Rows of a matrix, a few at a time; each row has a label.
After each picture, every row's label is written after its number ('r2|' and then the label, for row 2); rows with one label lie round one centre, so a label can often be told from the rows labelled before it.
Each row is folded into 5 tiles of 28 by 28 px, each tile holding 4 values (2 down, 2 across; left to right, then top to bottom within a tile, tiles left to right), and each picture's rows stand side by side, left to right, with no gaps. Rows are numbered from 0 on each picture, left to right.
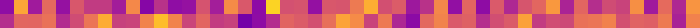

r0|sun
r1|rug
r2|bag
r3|sun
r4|sun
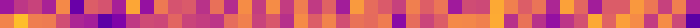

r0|rug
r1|sun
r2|sun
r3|bag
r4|bag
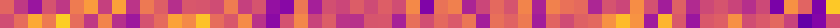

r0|bag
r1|bag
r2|sun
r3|sun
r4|bag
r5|rug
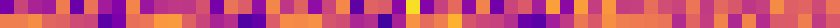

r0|rug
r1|rug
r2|rug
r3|rug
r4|sun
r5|sun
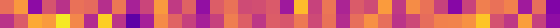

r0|bag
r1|sun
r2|sun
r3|bag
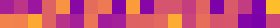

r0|rug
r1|rug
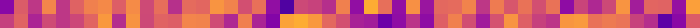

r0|sun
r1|bag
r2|rug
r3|sun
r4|rug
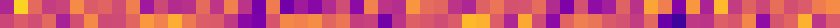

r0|sun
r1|rug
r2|rug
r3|bag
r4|rug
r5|sun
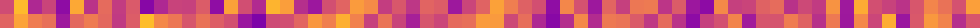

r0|sun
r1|rug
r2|bag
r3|bag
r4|bag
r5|sun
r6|sun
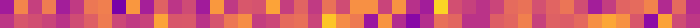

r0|sun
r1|sun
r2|bag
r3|sun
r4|bag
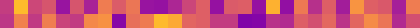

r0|sun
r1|rug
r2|sun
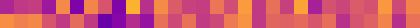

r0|rug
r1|sun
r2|sun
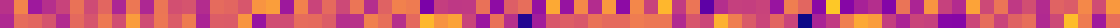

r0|sun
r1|sun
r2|sun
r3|rug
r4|sun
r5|rug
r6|rug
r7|sun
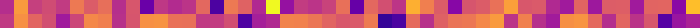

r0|sun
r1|rug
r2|rug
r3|bag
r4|rug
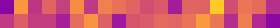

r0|sun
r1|bag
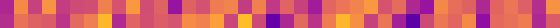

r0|sun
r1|bag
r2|bag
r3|sun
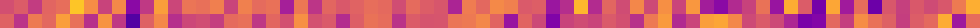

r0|bag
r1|sun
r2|sun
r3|bag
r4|sun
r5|rug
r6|sun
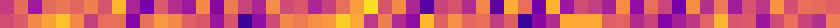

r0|bag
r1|rug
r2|bag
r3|rug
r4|rug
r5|sun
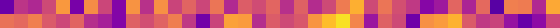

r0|rug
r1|sun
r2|bag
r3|rug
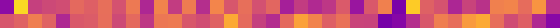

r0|sun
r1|sun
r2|rug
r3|bag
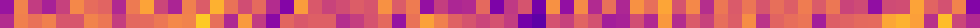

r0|sun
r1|bag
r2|sun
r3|rug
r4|sun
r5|sun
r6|bag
